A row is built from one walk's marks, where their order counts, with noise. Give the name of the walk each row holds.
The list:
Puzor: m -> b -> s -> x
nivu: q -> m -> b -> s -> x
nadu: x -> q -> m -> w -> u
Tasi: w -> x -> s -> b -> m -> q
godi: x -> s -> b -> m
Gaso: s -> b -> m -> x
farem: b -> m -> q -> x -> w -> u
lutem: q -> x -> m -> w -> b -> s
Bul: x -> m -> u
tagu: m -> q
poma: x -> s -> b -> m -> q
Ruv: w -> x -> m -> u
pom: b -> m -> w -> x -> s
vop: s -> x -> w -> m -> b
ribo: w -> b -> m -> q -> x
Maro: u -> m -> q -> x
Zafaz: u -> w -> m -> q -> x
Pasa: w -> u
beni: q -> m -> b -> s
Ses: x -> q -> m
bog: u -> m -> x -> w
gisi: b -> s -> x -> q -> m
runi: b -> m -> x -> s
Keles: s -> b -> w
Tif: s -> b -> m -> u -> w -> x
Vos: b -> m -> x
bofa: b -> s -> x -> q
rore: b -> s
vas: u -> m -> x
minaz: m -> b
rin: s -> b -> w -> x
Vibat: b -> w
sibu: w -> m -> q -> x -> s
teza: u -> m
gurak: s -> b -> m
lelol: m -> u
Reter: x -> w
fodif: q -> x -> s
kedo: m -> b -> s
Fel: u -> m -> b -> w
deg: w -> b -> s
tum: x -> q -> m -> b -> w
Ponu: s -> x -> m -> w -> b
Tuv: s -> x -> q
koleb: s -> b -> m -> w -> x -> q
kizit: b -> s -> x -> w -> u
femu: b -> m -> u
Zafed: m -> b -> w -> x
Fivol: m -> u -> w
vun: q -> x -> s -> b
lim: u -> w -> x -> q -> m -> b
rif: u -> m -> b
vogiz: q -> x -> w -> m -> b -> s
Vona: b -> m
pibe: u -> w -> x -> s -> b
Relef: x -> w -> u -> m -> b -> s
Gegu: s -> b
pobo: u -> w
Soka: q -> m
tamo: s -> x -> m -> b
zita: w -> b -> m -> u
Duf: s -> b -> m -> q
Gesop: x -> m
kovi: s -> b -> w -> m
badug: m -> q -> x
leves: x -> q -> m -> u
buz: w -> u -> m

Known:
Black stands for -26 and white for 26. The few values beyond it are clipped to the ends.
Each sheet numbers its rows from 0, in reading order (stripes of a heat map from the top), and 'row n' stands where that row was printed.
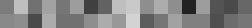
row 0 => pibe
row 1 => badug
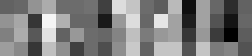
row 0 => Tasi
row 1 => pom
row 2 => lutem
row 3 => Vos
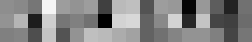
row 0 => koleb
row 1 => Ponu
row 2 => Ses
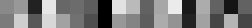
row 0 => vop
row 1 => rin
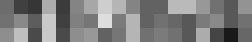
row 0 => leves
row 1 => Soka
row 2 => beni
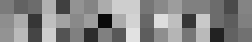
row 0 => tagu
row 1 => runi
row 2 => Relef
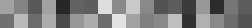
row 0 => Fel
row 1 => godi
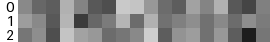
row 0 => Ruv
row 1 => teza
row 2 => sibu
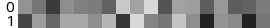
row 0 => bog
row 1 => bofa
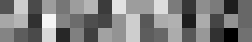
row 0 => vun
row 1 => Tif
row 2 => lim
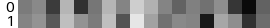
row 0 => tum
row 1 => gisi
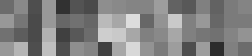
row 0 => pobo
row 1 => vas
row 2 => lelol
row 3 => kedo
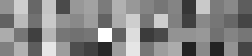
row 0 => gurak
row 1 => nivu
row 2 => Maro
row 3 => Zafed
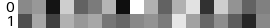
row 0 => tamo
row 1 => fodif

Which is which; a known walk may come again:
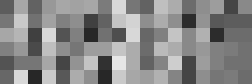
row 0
Tuv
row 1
pibe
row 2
Relef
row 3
Gesop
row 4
poma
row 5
Gegu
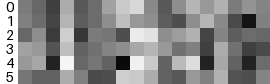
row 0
Bul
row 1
nadu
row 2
minaz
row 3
Vona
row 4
vop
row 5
Ruv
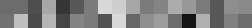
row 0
lelol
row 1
Keles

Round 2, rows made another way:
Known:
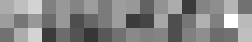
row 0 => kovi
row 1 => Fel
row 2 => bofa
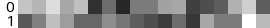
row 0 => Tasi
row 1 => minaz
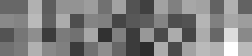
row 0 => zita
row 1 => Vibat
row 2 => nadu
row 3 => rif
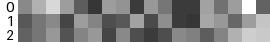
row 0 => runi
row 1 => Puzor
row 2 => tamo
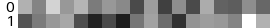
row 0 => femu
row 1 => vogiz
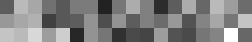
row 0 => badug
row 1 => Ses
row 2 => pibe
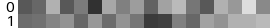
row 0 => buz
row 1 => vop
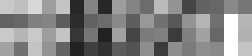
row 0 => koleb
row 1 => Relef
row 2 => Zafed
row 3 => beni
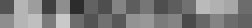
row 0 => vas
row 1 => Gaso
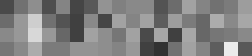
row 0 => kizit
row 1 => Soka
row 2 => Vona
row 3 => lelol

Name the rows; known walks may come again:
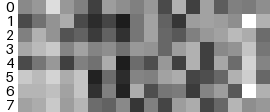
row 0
Vona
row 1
vogiz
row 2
Maro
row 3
kovi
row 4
nadu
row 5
Tasi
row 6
Zafed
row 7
Gegu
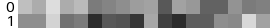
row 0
gurak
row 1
rore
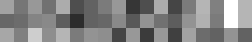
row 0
Fel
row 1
Relef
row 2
femu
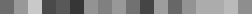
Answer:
teza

